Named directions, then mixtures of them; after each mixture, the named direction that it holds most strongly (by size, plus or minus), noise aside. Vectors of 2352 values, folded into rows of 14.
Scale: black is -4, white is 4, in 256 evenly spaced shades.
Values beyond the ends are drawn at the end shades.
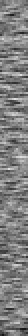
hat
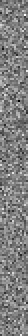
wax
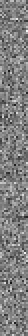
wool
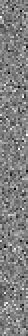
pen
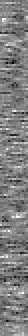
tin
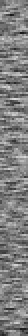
hat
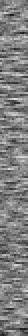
hat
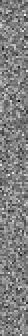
wax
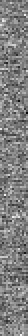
wax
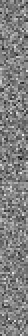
wax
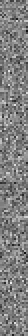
wool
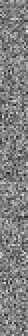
wool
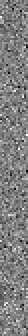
pen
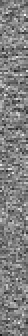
wax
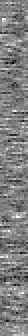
tin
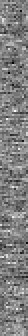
tin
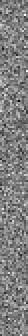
wax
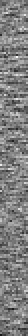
hat
